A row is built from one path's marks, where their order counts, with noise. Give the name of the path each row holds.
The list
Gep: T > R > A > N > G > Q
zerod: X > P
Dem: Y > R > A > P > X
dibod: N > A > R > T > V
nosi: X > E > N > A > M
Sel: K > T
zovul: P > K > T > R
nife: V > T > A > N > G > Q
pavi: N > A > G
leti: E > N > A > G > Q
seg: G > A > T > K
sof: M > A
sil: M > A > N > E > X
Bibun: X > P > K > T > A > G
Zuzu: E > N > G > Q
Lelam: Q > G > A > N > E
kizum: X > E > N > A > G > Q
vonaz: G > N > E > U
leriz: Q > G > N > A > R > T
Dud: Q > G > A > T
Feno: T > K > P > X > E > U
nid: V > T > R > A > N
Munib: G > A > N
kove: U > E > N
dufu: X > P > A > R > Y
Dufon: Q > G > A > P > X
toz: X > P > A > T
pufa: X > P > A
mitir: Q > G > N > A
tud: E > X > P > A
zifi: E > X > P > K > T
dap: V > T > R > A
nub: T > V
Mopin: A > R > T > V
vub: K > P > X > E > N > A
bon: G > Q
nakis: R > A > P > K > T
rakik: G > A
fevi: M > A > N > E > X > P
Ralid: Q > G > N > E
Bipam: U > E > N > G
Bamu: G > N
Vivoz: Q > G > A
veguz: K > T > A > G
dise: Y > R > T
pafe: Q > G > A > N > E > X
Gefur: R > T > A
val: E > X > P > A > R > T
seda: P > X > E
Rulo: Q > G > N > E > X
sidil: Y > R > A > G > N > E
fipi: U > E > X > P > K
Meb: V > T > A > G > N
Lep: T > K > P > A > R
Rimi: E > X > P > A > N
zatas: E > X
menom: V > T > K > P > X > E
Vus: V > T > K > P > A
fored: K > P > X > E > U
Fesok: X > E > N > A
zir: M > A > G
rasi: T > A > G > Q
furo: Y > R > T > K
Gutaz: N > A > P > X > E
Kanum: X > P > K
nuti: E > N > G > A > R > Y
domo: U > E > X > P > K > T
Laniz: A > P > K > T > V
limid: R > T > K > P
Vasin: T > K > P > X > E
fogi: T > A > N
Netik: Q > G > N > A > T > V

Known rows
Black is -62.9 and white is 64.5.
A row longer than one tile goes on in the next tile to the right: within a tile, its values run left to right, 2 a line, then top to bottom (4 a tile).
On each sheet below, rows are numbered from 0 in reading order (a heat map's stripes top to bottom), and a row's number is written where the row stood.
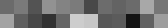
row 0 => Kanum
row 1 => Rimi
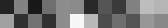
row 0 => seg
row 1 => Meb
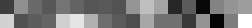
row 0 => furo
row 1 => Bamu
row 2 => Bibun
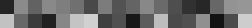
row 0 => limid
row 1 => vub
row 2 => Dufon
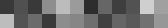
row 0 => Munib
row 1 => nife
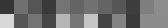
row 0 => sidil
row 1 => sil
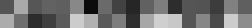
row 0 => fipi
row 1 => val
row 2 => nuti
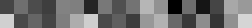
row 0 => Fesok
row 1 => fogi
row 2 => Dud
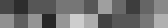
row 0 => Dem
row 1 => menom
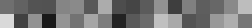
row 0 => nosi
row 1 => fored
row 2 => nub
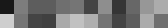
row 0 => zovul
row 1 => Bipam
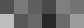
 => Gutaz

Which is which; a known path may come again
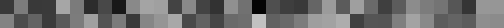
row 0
leti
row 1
pavi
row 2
Lelam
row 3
dap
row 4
menom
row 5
Rulo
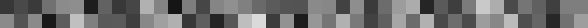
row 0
pufa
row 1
Gep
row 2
Vus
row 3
nosi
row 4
Bipam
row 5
Meb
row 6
Gutaz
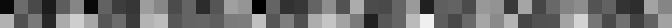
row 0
val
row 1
leriz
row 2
bon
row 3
Gefur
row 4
fored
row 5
nid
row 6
Sel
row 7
kizum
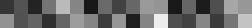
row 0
mitir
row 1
toz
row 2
rasi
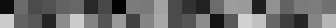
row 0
Lep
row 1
rakik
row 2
Dufon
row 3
limid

